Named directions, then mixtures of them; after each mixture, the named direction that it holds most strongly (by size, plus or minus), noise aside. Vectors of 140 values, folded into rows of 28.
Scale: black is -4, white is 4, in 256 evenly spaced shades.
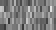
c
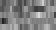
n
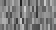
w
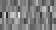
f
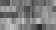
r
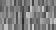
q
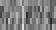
c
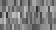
f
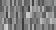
q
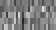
q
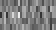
f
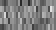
c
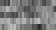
r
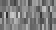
f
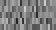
w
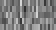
w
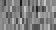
w
